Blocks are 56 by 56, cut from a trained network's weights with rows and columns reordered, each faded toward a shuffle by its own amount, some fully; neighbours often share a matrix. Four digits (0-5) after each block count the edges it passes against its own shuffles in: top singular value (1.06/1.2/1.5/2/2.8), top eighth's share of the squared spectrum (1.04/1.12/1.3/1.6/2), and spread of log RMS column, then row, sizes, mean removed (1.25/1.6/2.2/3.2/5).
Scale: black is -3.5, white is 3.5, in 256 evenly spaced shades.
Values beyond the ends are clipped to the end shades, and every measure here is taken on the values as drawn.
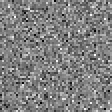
1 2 0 0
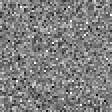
0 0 0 0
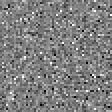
1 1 0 0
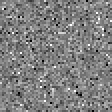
0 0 0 0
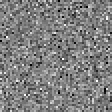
1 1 0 0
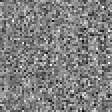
3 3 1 0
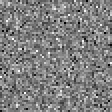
0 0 0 0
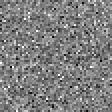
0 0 0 0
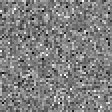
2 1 1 0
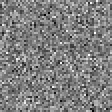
0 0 0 0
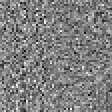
3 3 2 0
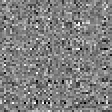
3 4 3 2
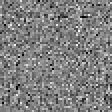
2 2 1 1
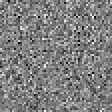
2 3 2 1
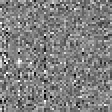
3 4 3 1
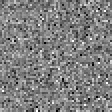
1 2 1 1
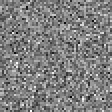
2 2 0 0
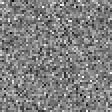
1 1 0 0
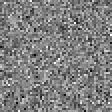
2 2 0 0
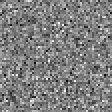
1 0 0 0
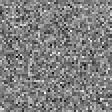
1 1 0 0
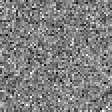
1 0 0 0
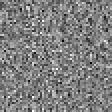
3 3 2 0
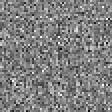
3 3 1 1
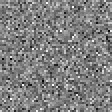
0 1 0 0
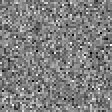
0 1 0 0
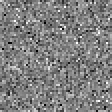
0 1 0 0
